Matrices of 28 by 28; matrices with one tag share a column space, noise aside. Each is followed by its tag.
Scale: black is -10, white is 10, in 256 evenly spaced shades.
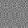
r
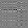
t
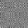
r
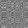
r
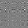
t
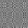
r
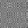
r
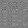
t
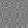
r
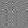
t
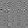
t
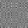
r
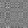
r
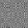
r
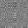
r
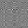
t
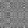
r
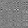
t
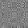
r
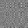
r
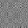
r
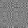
r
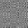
r
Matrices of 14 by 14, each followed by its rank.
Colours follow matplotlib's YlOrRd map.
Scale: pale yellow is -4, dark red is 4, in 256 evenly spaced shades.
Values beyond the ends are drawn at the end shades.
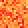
full rank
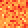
full rank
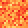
full rank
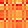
one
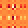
one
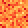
full rank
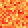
full rank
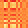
one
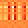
one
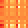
one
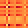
one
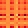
one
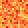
full rank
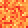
full rank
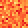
full rank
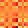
one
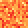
full rank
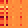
one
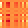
one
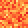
full rank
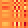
one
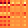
one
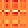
one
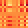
one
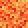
full rank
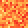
full rank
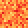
full rank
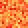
full rank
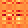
one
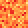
full rank
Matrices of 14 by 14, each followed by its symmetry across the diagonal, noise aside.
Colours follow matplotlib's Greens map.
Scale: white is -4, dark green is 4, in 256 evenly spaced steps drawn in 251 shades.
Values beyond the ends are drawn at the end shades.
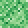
symmetric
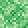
symmetric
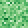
neither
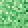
neither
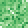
symmetric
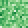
neither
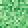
neither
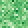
neither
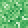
symmetric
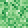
neither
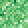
symmetric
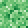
symmetric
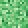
neither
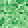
neither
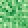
symmetric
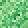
symmetric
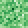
neither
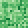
symmetric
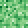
symmetric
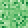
symmetric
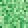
neither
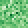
neither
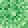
symmetric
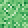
symmetric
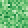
neither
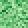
neither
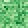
neither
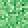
neither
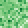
symmetric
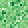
symmetric
